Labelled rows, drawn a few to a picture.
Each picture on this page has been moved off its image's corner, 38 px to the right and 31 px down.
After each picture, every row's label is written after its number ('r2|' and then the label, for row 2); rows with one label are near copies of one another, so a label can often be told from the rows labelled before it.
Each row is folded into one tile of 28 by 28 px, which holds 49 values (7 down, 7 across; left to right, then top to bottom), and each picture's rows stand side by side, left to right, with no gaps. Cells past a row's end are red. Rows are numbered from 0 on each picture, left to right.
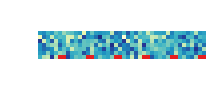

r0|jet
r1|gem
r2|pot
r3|jet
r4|gem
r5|pot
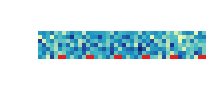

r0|jet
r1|pot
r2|pot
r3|pot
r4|jet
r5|gem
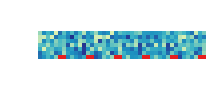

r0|gem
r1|pot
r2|gem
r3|pot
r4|pot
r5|gem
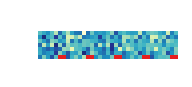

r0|pot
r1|gem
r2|pot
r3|gem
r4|gem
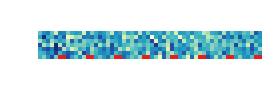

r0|pot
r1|gem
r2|pot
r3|gem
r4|jet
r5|jet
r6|gem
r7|pot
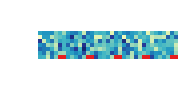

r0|jet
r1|pot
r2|gem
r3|jet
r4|gem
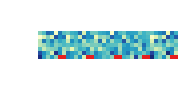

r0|gem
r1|gem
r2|gem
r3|jet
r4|gem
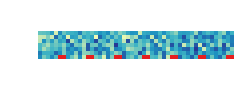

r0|gem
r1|jet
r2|jet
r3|gem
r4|jet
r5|pot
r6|pot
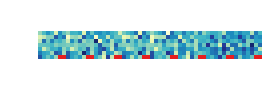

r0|gem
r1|gem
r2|jet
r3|gem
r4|gem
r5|jet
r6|pot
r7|pot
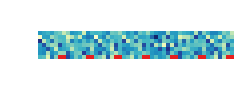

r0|jet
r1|gem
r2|jet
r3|jet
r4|pot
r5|gem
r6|jet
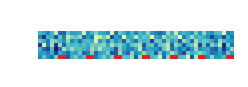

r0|pot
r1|gem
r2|gem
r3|jet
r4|jet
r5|jet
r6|pot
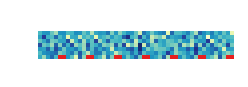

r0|pot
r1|jet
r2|jet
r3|pot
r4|gem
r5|pot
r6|jet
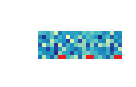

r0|pot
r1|jet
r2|pot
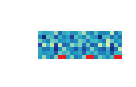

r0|pot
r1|pot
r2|pot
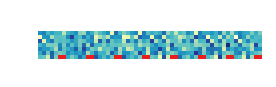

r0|jet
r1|pot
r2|gem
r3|gem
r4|jet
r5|gem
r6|jet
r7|jet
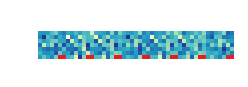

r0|pot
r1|jet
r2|jet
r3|pot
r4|jet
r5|jet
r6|pot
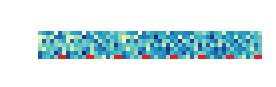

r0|gem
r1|gem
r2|jet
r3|gem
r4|pot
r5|jet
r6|pot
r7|jet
